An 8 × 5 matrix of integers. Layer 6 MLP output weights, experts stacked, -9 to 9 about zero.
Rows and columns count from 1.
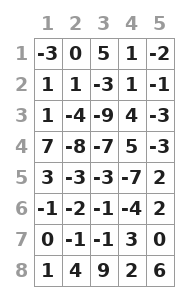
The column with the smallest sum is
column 2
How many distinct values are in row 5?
4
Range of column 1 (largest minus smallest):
10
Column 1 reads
-3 1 1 7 3 -1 0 1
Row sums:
1 -1 -11 -6 -8 -6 1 22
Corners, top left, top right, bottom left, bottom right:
-3 -2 1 6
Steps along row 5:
down same down up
